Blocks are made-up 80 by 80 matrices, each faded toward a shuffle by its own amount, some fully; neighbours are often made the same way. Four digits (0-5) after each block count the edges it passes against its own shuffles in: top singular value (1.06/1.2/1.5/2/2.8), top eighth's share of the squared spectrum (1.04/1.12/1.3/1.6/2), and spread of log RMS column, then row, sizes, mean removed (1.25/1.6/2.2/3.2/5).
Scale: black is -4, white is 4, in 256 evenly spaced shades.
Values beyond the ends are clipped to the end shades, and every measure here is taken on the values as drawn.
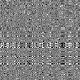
5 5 2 3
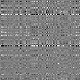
5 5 3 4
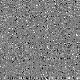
4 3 1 2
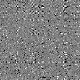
4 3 2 2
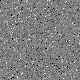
0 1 0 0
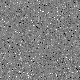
0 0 0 0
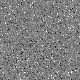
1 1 0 0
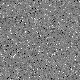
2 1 0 0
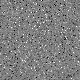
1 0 0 0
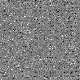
3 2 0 1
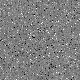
1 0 0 0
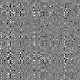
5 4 3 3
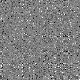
4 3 2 2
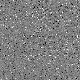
3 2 1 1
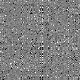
4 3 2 1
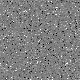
2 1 0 0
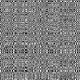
5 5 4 4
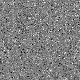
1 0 0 0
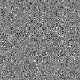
4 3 2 2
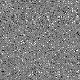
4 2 1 1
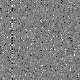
4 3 2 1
